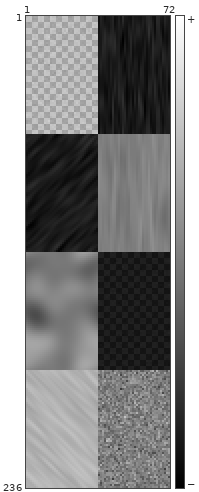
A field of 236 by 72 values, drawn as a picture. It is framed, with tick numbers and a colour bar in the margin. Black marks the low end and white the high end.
It is made of 4 by 2 panels. Panel 1,1: high, checkered. Panel 1,2: very low, streaked downward, faint in contrast. Panel 2,1: very low, slanting up to the right, faint in contrast. Panel 2,2: middling, streaked downward, faint in contrast. Panel 3,1: middling, smooth. Panel 3,2: very low, checkered, faint in contrast. Panel 4,1: high, slanting down to the right, faint in contrast. Panel 4,2: middling, fine-grained.
